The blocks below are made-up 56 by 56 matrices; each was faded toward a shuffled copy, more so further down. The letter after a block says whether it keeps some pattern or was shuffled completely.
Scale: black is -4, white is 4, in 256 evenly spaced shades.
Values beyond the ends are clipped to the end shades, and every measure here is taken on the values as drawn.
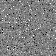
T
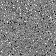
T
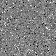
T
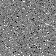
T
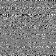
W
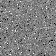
T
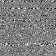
W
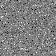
T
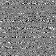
W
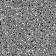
T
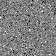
T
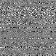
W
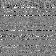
W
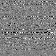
W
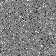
T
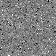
T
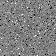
T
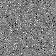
T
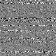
W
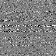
W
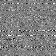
W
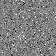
T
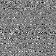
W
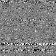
W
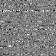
W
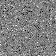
T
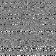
W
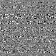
W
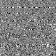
W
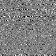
W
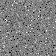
T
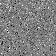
T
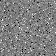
T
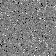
T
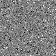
T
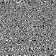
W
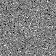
T
